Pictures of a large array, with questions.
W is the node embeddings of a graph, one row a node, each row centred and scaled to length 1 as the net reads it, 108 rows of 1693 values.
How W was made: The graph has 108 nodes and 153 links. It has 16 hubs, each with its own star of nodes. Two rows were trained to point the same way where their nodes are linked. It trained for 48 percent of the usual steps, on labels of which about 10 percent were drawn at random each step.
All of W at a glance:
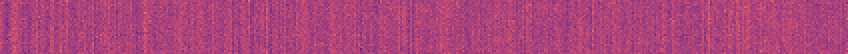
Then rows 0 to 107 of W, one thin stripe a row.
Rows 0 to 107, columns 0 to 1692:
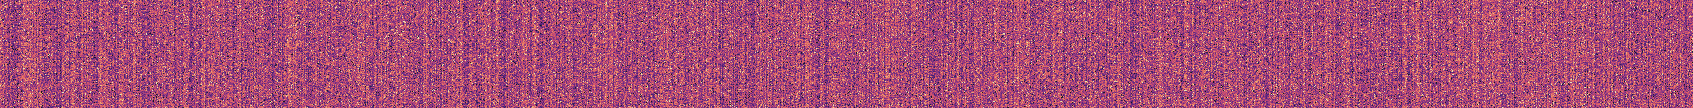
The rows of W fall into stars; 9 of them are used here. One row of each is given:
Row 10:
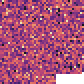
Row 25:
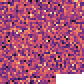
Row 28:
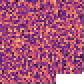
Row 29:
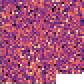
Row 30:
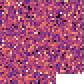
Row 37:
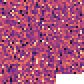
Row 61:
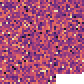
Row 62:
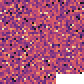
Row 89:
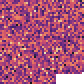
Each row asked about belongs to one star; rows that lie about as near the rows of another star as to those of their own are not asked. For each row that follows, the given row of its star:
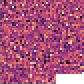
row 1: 37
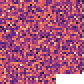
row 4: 30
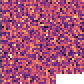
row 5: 29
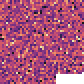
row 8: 89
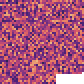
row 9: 29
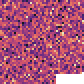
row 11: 89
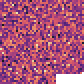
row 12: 25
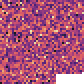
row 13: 61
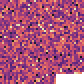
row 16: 28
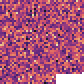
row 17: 29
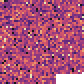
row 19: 61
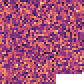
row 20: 62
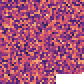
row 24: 10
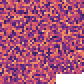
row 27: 37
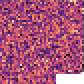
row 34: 28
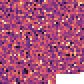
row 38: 25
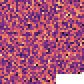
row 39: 25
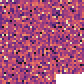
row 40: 29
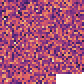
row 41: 30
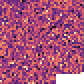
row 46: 29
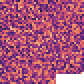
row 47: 25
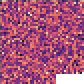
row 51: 62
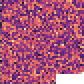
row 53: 29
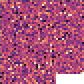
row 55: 62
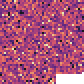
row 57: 37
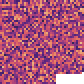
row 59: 89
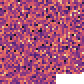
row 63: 30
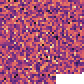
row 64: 30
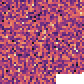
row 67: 10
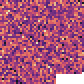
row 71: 89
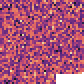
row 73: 10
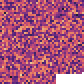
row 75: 61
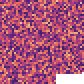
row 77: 30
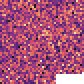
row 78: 25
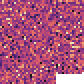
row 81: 10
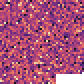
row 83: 25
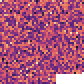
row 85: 37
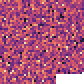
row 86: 62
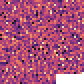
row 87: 89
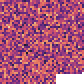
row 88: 62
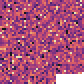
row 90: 10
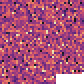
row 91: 29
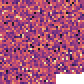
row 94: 89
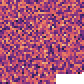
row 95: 25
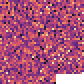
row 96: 89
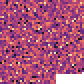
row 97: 25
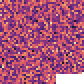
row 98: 37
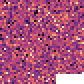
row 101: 89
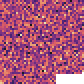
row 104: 30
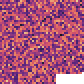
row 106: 28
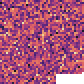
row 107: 10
